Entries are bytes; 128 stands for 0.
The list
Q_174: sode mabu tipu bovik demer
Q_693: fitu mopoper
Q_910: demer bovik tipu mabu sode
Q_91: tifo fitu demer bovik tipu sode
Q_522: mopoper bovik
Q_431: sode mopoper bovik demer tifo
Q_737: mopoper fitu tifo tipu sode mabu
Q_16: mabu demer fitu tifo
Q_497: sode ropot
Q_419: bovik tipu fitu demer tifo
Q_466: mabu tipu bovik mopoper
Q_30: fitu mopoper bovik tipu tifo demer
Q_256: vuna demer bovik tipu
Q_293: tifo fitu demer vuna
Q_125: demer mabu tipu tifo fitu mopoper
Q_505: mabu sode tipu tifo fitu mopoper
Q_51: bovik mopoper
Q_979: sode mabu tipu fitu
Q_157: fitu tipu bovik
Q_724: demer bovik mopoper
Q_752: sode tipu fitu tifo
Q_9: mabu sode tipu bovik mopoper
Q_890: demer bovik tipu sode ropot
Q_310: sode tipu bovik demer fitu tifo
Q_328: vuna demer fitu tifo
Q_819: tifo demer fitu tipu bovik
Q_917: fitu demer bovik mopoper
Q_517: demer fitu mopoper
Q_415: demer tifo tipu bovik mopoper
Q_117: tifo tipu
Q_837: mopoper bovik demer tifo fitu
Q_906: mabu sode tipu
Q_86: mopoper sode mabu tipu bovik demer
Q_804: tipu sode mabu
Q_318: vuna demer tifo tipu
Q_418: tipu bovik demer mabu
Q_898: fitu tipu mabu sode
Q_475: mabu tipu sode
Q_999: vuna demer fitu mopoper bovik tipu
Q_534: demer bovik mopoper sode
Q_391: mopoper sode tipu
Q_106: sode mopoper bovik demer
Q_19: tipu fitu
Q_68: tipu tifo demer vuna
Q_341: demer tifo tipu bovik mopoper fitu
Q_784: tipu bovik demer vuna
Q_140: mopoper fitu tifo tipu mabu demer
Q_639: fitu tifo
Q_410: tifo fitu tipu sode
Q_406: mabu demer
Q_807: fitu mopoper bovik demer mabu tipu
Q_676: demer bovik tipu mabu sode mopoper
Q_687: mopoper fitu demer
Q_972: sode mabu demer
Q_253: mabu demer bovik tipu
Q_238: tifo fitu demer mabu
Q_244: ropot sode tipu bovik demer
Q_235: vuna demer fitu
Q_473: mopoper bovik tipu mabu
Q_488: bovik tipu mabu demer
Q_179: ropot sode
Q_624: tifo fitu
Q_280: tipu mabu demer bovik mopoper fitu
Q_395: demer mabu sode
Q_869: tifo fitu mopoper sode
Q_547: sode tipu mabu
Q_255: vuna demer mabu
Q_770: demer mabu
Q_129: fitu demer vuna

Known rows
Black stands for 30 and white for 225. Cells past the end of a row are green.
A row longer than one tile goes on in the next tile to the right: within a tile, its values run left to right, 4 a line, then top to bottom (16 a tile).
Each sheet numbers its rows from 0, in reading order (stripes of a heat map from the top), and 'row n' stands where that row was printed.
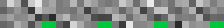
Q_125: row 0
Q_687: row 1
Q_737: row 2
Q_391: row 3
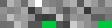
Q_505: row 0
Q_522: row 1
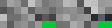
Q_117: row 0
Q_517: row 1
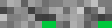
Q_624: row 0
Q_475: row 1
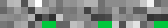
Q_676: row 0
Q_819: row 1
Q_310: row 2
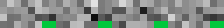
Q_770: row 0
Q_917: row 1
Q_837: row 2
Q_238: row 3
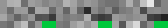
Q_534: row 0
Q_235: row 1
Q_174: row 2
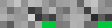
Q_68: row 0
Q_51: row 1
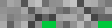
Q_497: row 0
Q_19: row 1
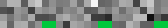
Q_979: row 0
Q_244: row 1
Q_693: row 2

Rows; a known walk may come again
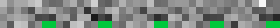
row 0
Q_419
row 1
Q_30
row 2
Q_255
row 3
Q_869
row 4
Q_244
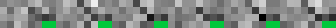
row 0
Q_475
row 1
Q_890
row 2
Q_693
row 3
Q_318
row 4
Q_917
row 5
Q_724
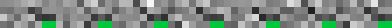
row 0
Q_293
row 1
Q_497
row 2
Q_676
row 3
Q_140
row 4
Q_129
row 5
Q_341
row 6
Q_86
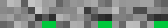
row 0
Q_517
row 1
Q_406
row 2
Q_328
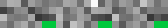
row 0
Q_624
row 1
Q_547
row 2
Q_117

